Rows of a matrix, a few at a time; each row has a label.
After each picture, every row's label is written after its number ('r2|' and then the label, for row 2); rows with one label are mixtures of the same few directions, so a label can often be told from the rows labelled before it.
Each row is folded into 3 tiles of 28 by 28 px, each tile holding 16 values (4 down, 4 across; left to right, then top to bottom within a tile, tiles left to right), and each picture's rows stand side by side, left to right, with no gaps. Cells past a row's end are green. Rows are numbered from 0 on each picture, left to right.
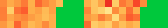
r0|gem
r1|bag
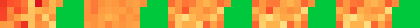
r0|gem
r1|gem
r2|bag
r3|bag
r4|bag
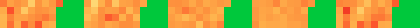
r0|gem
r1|gem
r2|bag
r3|bag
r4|gem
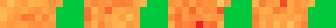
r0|gem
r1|gem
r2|bag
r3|gem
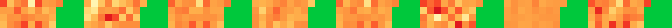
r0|gem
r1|gem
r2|gem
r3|gem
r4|gem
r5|bag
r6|gem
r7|gem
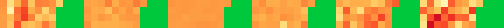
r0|gem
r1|bag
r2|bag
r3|bag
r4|gem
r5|bag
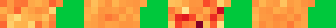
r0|bag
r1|gem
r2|bag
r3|gem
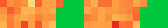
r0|gem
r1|bag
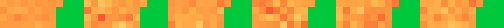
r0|bag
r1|bag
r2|bag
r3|bag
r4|gem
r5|bag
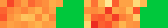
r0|gem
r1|bag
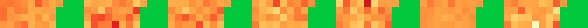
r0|gem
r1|bag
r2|bag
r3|bag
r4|gem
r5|gem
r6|bag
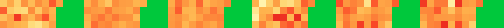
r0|bag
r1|bag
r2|gem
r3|gem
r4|gem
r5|gem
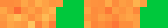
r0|bag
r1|bag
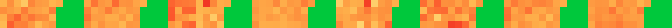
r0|bag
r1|gem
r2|gem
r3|bag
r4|gem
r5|bag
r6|gem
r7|bag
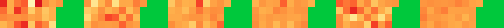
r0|gem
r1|gem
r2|gem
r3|gem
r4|bag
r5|gem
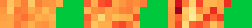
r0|gem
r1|bag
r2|gem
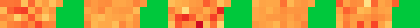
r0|bag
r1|bag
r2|bag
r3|gem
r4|gem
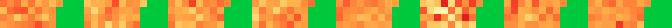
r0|bag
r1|gem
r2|bag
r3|gem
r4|gem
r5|bag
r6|gem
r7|bag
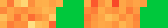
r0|bag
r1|gem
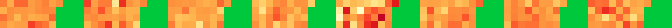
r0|bag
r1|gem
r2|bag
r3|gem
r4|gem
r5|gem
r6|bag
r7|bag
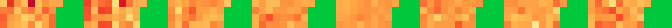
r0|gem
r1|gem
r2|gem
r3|bag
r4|gem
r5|bag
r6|bag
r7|bag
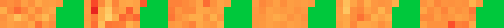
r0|bag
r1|gem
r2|gem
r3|gem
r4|gem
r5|bag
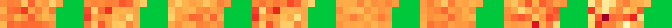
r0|bag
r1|gem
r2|gem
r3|gem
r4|bag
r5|bag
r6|bag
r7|bag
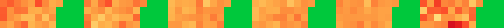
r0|gem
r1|bag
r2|gem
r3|gem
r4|gem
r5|bag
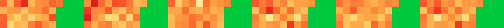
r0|bag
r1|gem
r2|gem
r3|bag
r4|bag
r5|bag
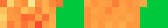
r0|gem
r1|gem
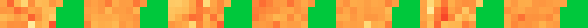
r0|bag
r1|bag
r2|gem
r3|gem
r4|bag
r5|gem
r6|bag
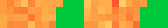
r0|bag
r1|gem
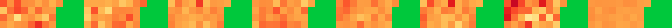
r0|bag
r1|gem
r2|gem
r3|bag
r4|gem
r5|gem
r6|gem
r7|gem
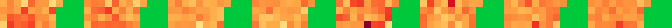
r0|bag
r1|bag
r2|bag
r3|bag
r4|bag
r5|gem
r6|bag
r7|bag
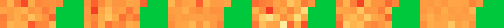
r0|bag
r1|gem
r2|gem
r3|bag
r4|bag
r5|bag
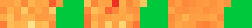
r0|bag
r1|gem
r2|bag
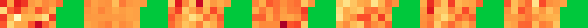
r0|bag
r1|gem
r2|gem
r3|bag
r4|gem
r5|gem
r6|gem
